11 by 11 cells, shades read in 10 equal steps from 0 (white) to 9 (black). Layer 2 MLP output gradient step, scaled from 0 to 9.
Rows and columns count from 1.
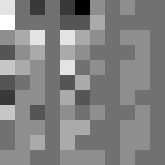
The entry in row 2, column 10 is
5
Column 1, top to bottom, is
1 0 4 6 2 6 7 2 5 5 4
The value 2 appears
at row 5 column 1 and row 8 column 1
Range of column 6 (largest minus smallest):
6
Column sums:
42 45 46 55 41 53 48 55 47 48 55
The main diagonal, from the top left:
1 5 1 5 1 3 5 5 4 4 5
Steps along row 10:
down down up down up same same down same up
